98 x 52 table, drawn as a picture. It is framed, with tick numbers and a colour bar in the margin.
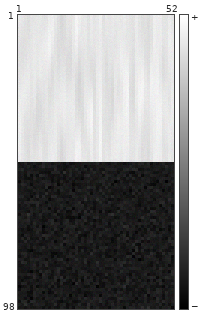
The table splits into 2 rows of 1 panel. Panel 1,1: very high, streaked downward, faint in contrast. Panel 2,1: very low, fine-grained, faint in contrast.
